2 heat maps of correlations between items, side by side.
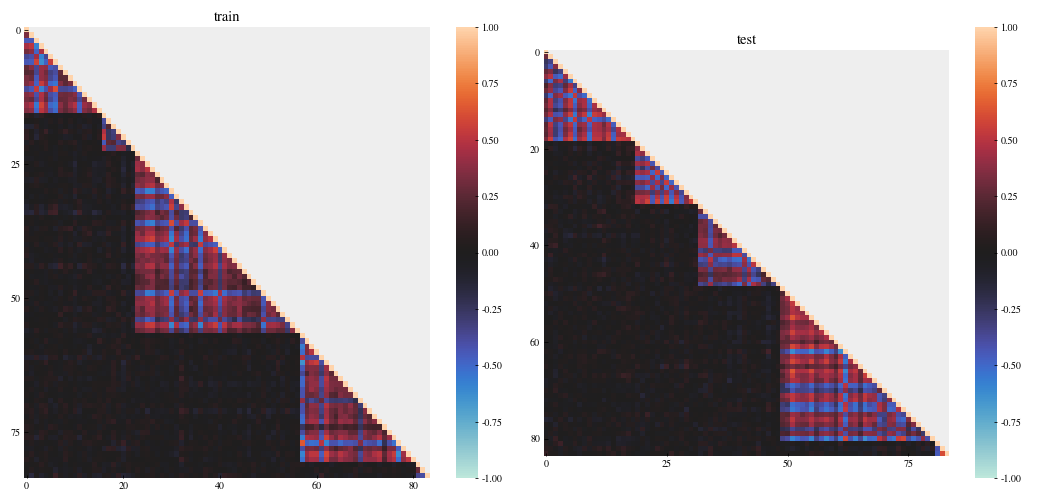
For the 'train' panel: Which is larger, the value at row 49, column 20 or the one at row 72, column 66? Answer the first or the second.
the second
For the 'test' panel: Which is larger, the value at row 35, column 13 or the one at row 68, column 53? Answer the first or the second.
the second
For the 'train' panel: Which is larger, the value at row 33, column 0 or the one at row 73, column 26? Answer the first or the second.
the second
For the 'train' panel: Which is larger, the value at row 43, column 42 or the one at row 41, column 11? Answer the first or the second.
the first
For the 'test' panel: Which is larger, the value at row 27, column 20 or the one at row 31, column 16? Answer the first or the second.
the first
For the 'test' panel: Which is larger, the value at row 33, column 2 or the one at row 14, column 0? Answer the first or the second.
the first
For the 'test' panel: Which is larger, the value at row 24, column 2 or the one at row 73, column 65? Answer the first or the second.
the first
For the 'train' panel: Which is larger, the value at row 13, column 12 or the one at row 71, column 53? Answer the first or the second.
the first
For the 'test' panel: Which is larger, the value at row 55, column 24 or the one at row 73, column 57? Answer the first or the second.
the first
